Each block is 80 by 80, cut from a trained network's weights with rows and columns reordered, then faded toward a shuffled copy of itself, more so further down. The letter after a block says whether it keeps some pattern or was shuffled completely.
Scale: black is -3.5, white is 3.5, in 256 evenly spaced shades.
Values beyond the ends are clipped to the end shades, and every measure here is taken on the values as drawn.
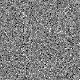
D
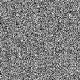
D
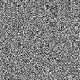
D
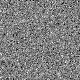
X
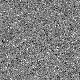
X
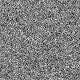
X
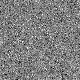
X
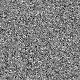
X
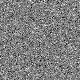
X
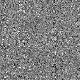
D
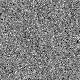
X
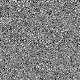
D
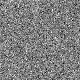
X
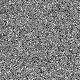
X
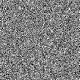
D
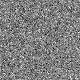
X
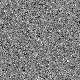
X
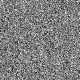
X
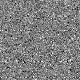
D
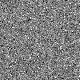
X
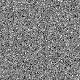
D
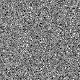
D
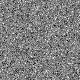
X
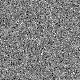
X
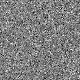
D
